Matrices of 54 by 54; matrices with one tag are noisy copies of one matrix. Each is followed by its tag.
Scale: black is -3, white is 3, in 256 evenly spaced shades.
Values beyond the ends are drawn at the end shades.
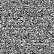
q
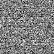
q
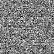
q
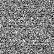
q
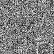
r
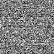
q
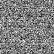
q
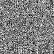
r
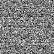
q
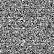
q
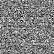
q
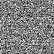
q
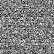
q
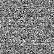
q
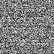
q
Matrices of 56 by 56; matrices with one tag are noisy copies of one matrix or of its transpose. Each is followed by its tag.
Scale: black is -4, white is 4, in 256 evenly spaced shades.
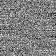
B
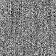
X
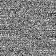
B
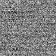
X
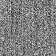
X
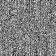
B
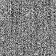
X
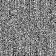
B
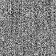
X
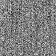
X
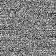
B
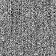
X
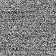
X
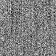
X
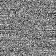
B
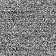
X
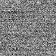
X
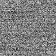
X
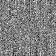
B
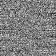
B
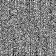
B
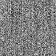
X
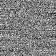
B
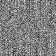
B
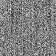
X
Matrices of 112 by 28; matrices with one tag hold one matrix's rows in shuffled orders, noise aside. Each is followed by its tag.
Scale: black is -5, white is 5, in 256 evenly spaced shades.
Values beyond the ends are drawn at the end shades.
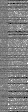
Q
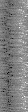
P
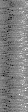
P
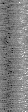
P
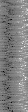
P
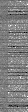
Q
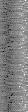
P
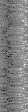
P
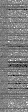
Q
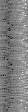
P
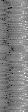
P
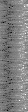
P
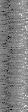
P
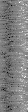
P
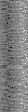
P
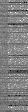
Q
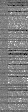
Q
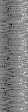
P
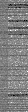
Q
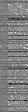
Q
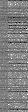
Q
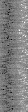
P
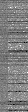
Q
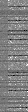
Q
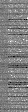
Q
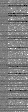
Q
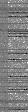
Q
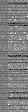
Q
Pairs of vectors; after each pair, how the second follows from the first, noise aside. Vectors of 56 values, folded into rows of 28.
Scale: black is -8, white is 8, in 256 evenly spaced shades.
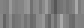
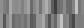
scaled up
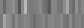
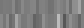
reversed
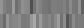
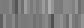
reversed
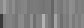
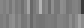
reversed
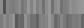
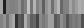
scaled up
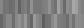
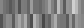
scaled up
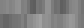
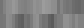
reversed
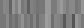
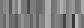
scaled up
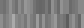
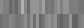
shuffled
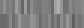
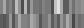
scaled up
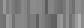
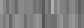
shuffled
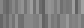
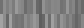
reversed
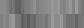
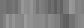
reversed
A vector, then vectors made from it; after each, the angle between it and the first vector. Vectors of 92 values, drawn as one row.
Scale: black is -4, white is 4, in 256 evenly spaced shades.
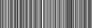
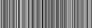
nearly opposite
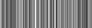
orthogonal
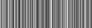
partly opposed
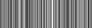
partly aligned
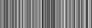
partly opposed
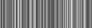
partly opposed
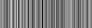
nearly opposite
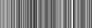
orthogonal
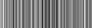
partly opposed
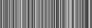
partly opposed
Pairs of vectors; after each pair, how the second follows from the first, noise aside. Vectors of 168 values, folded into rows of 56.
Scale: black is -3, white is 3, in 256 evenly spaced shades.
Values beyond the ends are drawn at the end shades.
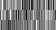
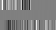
partly zeroed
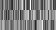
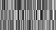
shuffled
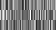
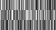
shuffled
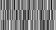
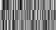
shuffled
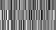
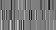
partly zeroed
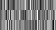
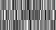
shuffled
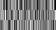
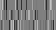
partly zeroed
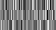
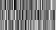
shuffled
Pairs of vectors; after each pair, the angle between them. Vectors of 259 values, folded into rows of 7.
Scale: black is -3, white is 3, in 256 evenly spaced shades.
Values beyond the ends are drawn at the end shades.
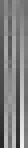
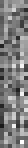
partly aligned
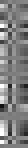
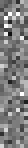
orthogonal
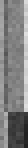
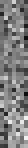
partly opposed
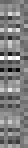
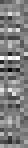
nearly parallel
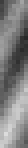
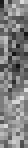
partly aligned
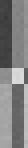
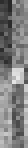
nearly parallel
